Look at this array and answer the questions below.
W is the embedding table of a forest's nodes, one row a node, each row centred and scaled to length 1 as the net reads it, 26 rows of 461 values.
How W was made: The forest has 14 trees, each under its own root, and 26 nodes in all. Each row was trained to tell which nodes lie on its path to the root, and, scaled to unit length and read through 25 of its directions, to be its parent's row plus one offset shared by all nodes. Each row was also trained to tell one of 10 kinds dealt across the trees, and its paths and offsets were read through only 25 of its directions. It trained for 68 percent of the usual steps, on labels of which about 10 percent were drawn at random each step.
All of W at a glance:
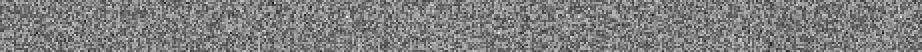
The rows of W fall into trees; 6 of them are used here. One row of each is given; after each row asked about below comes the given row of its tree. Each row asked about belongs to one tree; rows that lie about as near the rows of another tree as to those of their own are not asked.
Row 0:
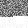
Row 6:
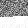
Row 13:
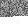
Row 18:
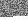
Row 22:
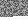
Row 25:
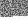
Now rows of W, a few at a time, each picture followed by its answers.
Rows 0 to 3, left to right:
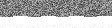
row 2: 6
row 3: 22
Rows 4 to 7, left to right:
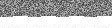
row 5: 22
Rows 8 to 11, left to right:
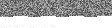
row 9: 13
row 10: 0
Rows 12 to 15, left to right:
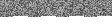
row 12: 13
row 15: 0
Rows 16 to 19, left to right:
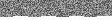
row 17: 25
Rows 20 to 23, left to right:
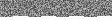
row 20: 25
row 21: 6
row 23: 0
